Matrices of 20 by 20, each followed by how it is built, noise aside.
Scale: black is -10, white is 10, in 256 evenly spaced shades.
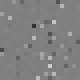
sparse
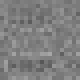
low rank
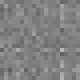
low rank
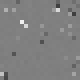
sparse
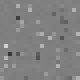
sparse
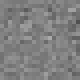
low rank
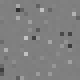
sparse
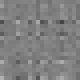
low rank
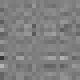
low rank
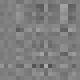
low rank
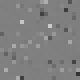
sparse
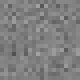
low rank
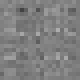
low rank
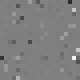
sparse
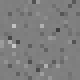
sparse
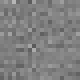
low rank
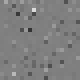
sparse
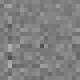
low rank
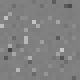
sparse
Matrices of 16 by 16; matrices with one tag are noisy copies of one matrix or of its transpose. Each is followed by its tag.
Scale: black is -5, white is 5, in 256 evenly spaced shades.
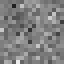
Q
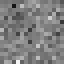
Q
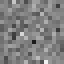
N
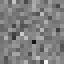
N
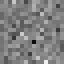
N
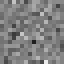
N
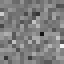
N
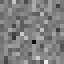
N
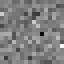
N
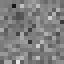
Q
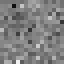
Q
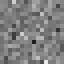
N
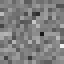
N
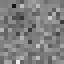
Q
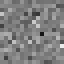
N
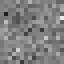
Q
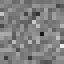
N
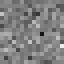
N
